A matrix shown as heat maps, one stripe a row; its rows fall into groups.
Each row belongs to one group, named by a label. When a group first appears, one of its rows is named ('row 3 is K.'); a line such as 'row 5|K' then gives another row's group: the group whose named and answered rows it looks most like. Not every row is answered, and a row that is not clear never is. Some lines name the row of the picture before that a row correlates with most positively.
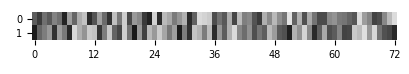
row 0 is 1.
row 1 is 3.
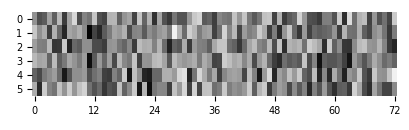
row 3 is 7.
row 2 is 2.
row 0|3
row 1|7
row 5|7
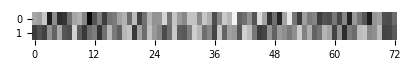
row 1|3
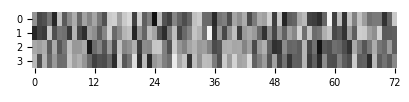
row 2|7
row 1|3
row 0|3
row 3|7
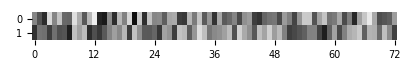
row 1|1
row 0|3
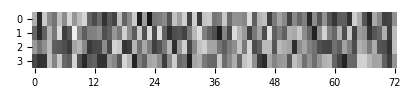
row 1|3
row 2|1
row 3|3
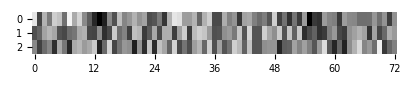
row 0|7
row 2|3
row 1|1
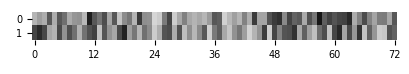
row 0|7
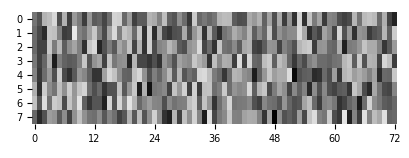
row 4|1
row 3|1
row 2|3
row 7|2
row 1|3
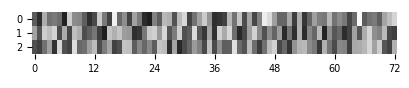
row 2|3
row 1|2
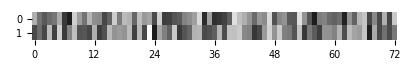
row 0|3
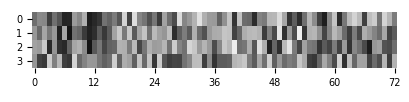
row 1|2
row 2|7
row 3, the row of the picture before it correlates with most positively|0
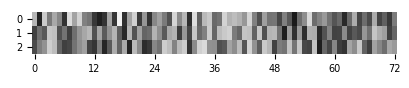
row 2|1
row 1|2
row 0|7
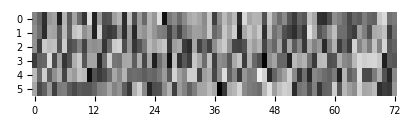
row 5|1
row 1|2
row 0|2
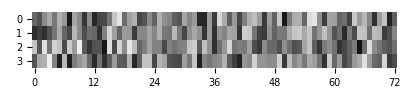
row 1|3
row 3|2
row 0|2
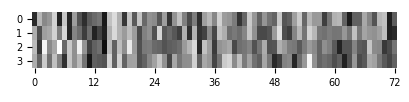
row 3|7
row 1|2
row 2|7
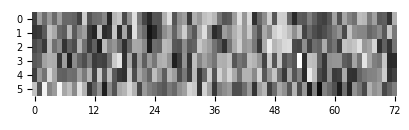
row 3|2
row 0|1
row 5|7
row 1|1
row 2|1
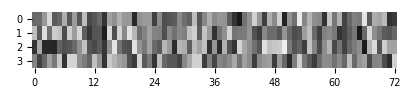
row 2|1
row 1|7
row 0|2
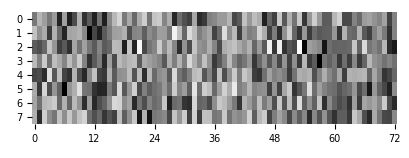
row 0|2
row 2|2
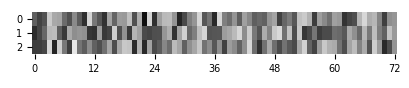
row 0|3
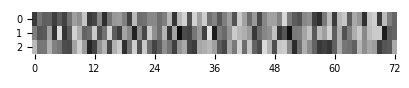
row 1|3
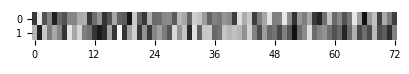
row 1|7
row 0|1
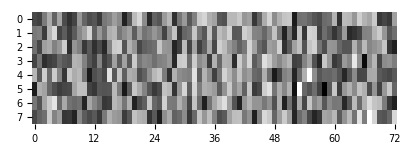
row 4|7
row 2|2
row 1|2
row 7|1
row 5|1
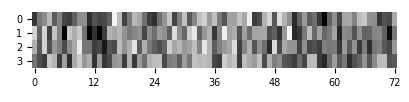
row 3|2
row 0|1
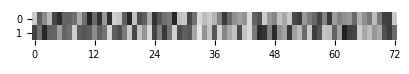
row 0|1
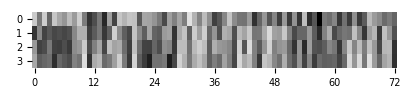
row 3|1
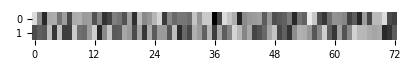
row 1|3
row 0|2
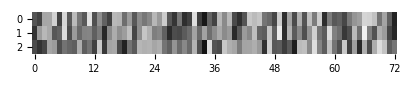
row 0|2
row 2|2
